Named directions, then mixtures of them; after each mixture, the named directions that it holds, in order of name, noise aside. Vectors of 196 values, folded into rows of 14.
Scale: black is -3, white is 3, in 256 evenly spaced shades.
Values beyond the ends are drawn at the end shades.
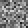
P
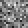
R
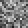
P, R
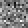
P, R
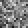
P, R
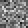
P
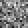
R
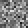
P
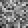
P, R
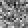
R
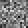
P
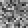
P, R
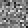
P, R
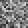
P, R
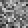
P, R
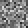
P
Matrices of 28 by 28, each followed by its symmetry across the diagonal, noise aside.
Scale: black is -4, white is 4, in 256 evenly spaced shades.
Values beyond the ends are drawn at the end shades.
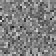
neither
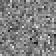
neither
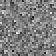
antisymmetric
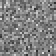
neither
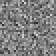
antisymmetric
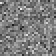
neither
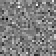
antisymmetric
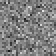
neither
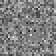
antisymmetric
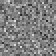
antisymmetric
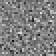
antisymmetric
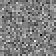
antisymmetric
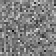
neither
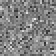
neither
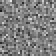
antisymmetric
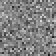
neither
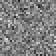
antisymmetric
